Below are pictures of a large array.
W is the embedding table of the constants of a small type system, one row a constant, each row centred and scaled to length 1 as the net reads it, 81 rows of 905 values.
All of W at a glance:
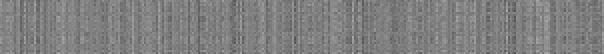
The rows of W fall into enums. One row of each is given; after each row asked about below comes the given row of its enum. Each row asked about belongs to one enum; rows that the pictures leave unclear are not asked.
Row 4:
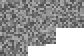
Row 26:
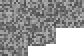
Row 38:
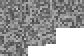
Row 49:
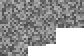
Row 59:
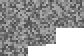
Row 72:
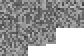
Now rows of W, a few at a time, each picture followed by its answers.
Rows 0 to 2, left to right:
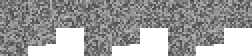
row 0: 38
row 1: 4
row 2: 4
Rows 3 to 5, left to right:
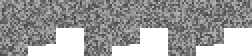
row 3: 49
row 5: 26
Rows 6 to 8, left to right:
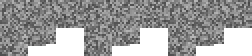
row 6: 49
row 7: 4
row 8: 49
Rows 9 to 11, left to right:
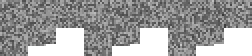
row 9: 4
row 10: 26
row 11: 72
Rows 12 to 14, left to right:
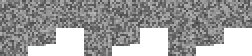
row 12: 4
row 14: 59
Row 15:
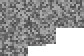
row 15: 59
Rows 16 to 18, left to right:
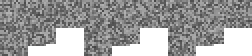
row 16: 26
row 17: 59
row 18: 4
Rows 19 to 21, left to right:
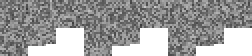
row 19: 38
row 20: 72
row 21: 49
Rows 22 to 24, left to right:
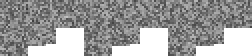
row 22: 38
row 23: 59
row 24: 49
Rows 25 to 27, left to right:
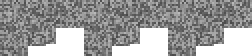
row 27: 26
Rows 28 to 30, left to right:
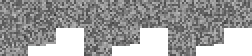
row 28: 72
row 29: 49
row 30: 26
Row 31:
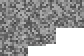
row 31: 59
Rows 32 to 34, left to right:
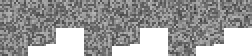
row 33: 26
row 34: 38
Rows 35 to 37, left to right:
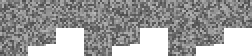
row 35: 4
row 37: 59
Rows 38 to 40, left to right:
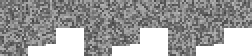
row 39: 59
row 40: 26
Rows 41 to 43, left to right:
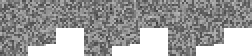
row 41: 4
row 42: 38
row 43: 26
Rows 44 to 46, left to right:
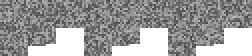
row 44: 26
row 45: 4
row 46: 38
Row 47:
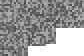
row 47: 26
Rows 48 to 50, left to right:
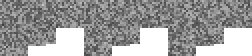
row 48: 72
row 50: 59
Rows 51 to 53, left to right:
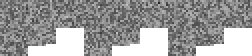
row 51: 38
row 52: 72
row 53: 59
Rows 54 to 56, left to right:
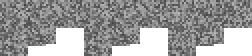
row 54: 59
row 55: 59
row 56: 26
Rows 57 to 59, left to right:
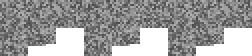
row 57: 59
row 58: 4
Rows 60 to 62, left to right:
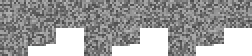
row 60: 26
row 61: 4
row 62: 4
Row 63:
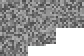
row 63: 4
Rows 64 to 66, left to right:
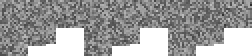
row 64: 49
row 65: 59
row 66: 72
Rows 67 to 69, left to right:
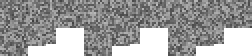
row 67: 38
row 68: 26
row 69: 49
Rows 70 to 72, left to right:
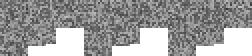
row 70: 38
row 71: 26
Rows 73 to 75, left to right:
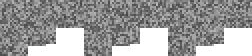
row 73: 49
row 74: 26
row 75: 4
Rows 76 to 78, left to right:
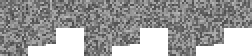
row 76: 38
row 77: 4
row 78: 26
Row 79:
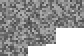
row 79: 59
